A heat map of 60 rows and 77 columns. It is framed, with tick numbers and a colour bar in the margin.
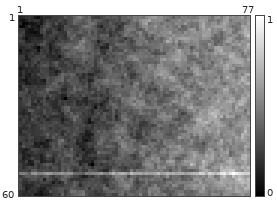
Odd lines: row 53. Slope: up to the right. Stripes: none. Grain: blotchy.
